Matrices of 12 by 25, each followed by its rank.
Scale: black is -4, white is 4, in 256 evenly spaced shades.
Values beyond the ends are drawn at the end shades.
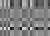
one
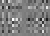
two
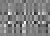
two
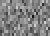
full rank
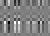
one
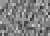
full rank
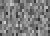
full rank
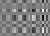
one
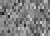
full rank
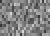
full rank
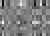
two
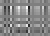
one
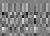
two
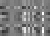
two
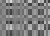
one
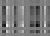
one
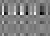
one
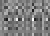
two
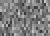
full rank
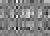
two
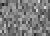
full rank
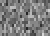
full rank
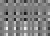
one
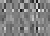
two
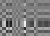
one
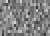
full rank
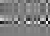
one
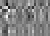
two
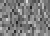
full rank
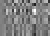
two
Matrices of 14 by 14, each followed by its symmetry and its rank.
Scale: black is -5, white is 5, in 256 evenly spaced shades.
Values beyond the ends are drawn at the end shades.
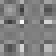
symmetric, rank one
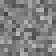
neither, full rank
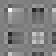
symmetric, rank one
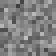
neither, full rank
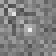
symmetric, rank three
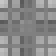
symmetric, rank one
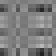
neither, rank one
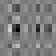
neither, rank one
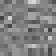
neither, rank three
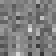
neither, rank three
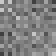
symmetric, rank three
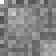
symmetric, rank three
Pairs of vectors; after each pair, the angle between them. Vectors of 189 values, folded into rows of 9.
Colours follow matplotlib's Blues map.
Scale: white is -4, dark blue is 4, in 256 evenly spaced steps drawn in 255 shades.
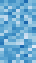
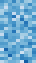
partly aligned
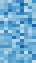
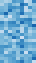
nearly parallel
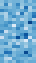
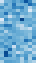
orthogonal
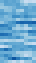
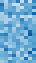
orthogonal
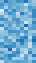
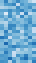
orthogonal
